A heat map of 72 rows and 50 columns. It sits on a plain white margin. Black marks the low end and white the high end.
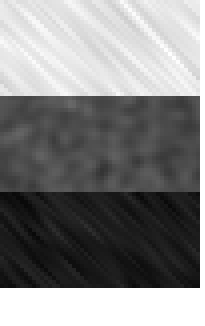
It is made of 3 by 1 panels. Panel 1,1: very high, slanting down to the right, faint in contrast. Panel 2,1: low, blotchy, faint in contrast. Panel 3,1: very low, slanting down to the right, faint in contrast.
